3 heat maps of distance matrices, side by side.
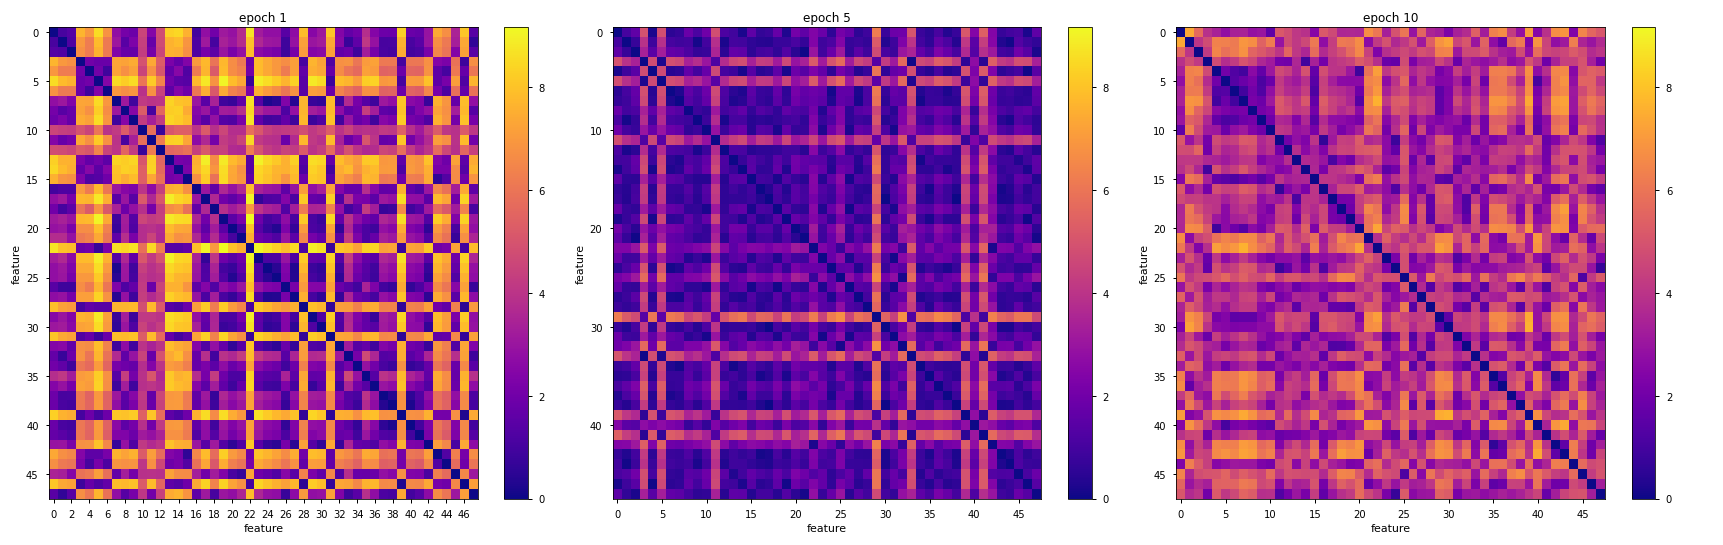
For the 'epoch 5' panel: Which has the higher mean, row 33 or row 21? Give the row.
33
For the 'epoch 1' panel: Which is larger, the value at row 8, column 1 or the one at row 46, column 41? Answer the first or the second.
the second
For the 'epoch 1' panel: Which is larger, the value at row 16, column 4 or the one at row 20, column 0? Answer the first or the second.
the first
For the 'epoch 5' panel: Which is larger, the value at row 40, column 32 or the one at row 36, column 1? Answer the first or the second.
the first
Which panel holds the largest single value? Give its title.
epoch 1
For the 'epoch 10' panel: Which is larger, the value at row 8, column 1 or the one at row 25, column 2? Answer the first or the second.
the first
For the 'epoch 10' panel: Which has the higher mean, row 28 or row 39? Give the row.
39
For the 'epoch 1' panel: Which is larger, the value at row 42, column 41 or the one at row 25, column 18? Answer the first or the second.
the second
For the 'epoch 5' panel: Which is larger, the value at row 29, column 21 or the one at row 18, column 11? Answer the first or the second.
the first
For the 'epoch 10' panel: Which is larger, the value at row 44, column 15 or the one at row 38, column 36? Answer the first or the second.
the second
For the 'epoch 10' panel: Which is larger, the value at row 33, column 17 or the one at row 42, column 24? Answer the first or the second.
the first
